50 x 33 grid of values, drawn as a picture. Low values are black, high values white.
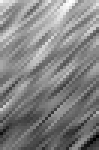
The histogram is bell-shaped. The field climbs toward the top. Streaks slant up to the right.
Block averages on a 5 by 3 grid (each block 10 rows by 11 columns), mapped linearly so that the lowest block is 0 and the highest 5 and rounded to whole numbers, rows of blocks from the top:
454 / 343 / 332 / 211 / 000
